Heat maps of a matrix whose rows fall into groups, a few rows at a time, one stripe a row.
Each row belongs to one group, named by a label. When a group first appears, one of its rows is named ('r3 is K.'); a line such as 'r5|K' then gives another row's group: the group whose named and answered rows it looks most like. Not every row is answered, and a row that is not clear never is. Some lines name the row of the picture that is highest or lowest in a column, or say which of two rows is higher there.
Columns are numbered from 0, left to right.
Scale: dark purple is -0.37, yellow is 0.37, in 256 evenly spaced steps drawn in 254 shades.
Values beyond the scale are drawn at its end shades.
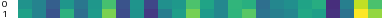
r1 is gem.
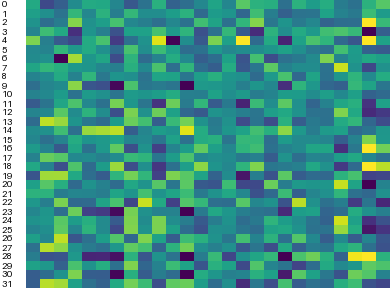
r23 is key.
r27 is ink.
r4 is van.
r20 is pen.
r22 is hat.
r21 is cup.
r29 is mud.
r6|mud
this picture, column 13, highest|4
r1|mud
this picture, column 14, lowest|28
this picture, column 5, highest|14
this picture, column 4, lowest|28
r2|gem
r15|gem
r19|ink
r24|pen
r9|key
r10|pen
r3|pen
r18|gem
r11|ink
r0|van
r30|key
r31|ink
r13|ink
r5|pen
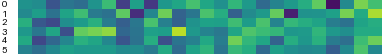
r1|mud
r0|gem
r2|van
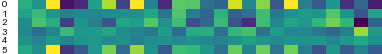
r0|hat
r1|pen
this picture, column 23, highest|2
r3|gem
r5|hat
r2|pen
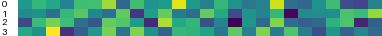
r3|hat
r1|mud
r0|cup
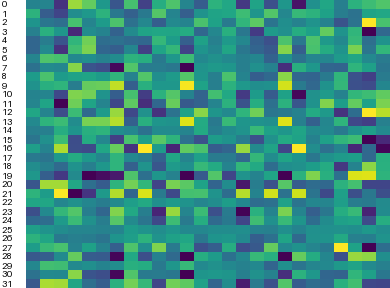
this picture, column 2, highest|21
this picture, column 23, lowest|16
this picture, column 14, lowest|19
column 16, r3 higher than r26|No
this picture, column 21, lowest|21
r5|mud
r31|ink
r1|van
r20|ink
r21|hat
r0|mud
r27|pen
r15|pen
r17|ink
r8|cup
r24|ink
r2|gem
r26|cup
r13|cup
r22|cup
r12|gem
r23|ink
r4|mud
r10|mud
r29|ink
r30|key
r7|key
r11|mud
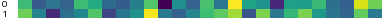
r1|van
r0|van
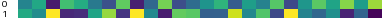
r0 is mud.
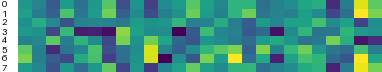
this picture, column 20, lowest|4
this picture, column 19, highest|5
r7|gem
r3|key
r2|pen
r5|van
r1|gem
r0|gem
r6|van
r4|pen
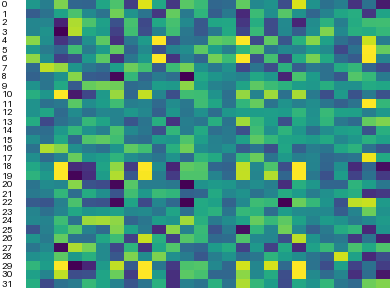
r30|hat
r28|pen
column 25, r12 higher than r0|Yes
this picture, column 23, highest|22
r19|hat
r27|mud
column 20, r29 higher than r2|No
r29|hat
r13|van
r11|gem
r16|ink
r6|van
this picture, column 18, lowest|22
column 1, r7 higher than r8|Yes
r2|mud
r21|pen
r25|ink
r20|key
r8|key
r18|hat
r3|mud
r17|gem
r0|hat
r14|ink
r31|van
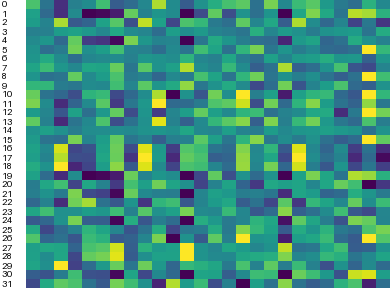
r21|key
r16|hat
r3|ink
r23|cup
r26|van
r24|key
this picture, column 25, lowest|17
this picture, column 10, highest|31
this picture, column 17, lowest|22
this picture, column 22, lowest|12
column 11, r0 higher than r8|No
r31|ink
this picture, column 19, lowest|22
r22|mud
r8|gem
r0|van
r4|key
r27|cup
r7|cup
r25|van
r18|hat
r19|key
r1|key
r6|pen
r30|key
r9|cup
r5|gem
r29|hat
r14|pen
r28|cup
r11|van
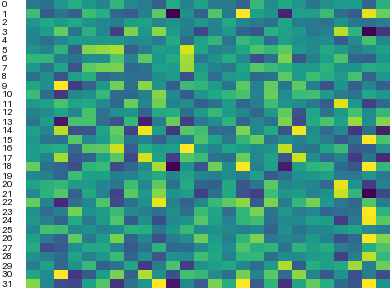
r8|mud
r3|pen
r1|van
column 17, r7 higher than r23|Yes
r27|van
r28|gem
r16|cup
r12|mud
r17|hat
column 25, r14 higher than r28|No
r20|pen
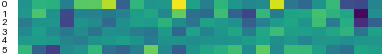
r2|pen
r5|van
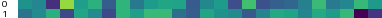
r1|pen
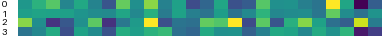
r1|pen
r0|pen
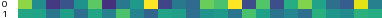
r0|van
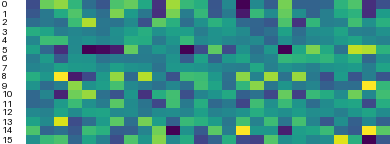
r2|mud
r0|ink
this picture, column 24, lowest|15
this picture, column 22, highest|15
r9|gem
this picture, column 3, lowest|8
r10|mud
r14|van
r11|ink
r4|ink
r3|cup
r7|ink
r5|key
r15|pen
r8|hat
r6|mud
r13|hat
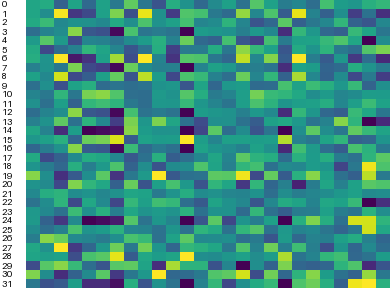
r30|van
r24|key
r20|mud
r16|key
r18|gem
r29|ink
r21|ink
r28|cup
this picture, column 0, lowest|29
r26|ink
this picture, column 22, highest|13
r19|van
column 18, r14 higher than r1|No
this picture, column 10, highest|29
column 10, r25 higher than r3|Yes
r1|hat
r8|hat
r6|hat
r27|hat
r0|mud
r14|key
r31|key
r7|key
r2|cup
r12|key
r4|pen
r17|van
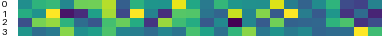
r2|ink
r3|gem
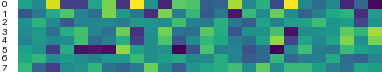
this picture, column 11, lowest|5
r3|mud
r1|ink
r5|key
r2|pen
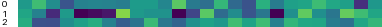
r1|key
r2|van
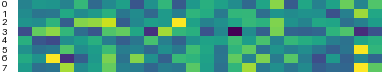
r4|van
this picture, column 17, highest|6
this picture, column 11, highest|2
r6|hat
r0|mud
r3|ink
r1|gem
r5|gem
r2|cup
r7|gem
